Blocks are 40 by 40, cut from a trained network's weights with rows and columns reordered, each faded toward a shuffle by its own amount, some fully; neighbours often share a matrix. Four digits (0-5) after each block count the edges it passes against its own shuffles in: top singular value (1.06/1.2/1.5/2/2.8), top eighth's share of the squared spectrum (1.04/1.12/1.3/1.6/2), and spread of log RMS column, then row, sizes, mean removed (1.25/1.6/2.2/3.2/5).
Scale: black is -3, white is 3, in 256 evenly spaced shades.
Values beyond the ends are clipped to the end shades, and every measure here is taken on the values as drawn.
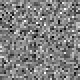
0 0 0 0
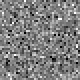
0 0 0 0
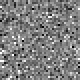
0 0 0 0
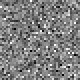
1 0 0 0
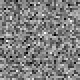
1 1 0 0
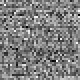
2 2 0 1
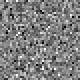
2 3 1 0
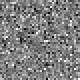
0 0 0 0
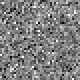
1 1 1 0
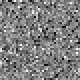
0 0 0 0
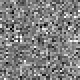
1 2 1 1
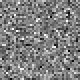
1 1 0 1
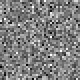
2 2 1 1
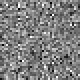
3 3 1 1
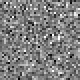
1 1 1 0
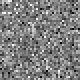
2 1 0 0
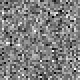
2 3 1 0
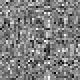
3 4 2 1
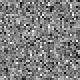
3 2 0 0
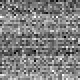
3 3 0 1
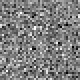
1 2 0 2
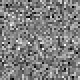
1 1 0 1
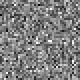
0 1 0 0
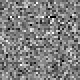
1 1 0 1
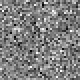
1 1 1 0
